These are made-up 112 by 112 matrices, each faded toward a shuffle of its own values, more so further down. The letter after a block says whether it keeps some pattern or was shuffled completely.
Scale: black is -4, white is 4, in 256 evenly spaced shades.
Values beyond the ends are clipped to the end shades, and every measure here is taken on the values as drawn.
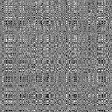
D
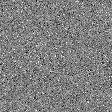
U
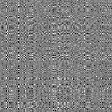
D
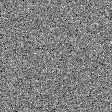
U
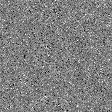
U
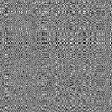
D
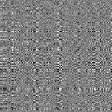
D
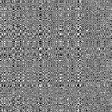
D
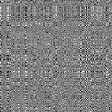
D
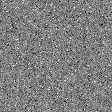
U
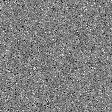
U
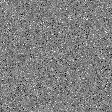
U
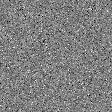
U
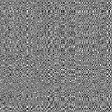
D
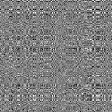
D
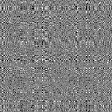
D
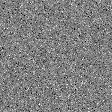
U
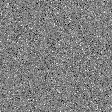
U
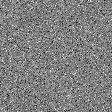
U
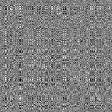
D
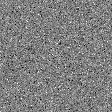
U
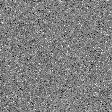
U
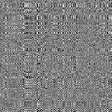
D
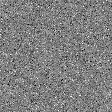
U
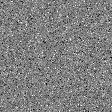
U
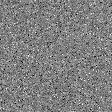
U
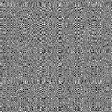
D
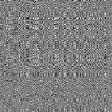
D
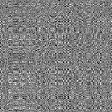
D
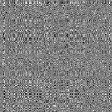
D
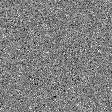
U
